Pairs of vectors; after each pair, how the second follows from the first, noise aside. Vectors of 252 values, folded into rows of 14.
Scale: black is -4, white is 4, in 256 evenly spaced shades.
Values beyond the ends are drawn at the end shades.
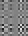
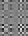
copied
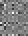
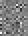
wrapped around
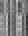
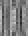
wrapped around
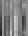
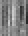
wrapped around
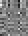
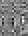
wrapped around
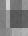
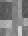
wrapped around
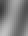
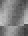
wrapped around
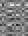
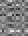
wrapped around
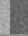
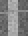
wrapped around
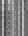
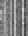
wrapped around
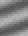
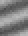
copied
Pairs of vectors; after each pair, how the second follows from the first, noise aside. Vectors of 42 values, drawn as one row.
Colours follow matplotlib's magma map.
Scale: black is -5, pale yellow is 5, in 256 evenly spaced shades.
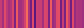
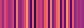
scaled up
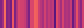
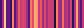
scaled up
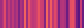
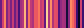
scaled up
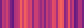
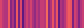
shuffled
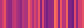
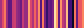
scaled up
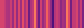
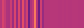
partly zeroed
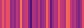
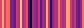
scaled up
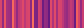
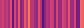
shuffled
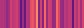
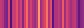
shuffled
